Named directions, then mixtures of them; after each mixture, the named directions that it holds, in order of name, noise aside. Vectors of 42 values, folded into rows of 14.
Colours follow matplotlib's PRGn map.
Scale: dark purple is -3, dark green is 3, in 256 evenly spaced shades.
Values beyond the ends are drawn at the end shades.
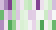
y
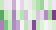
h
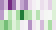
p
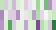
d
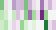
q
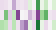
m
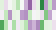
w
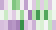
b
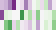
d, p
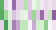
h, q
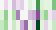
m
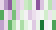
y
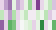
y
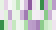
w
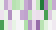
w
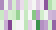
d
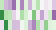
h, p, q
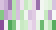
y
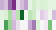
h, p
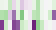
b, h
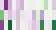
d, h, y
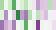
m, p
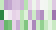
h, q, y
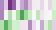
p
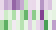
p, q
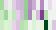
q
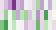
m, p, q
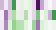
h, m, y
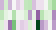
d, m, w
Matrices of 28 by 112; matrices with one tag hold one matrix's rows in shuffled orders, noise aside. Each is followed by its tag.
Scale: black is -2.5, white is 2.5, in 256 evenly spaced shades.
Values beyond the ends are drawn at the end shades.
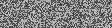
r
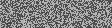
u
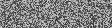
u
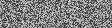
u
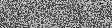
r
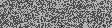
r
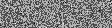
u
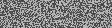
r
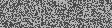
r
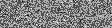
r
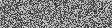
u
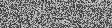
r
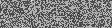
r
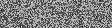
r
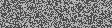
u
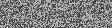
r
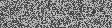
r
